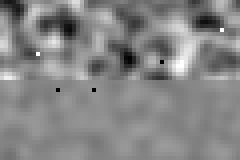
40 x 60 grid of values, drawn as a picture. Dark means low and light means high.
Lone odd cells: 5, 2 higher and 3 lower than their neighbours. Odd rows or columns: none. Seam: horizontal, 50% of the way down, the bottom part calmer. Mirror symmetry: none. Grain: blotchy.
